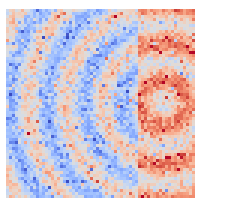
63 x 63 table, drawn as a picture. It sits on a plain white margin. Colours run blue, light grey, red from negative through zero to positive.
Seam: vertical, 70% of the way across, the right part higher. Rings: centred on the middle right. Average level on the scale: 50%. Histogram: bell-shaped.
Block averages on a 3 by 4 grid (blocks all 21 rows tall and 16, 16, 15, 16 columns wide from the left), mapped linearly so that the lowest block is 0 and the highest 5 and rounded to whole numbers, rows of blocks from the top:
1024 | 0115 | 0024
